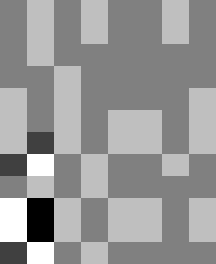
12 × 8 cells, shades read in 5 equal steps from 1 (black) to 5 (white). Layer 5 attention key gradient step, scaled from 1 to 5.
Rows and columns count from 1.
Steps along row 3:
up down same same same same same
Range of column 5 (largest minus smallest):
1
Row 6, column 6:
4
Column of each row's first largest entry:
2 2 2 3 1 1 1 2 2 1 1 2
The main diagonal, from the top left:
3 4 3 3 3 4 3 3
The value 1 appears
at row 10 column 2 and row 11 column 2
